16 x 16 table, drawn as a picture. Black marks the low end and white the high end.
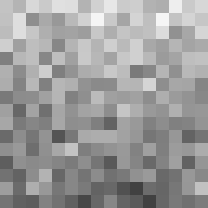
Average level on the scale: 60%. Grain: fine. Histogram: bell-shaped. Stripes: none. Slope: up to the top.
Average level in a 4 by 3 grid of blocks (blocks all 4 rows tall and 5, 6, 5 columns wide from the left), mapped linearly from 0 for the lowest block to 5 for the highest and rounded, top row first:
455 | 333 | 122 | 101
